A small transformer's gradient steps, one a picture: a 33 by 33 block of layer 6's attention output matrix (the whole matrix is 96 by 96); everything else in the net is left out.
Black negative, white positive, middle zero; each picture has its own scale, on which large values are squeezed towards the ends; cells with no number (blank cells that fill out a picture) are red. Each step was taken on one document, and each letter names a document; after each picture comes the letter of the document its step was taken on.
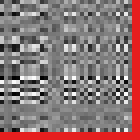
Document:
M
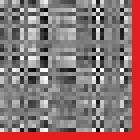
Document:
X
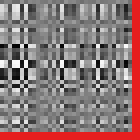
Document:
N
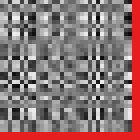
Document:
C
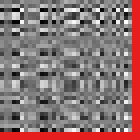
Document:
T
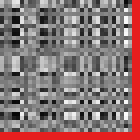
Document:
T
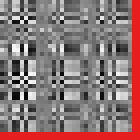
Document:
N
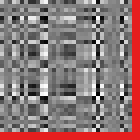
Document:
X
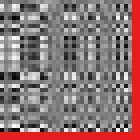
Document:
M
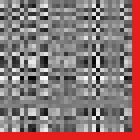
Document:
X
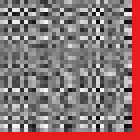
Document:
C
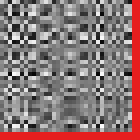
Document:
C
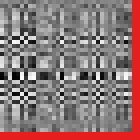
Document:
N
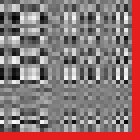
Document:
M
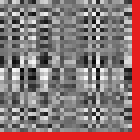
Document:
X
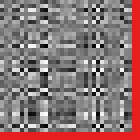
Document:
X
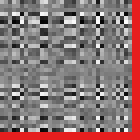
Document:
T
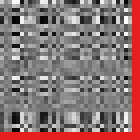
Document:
T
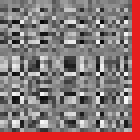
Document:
T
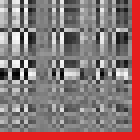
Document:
N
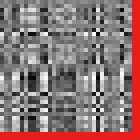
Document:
X
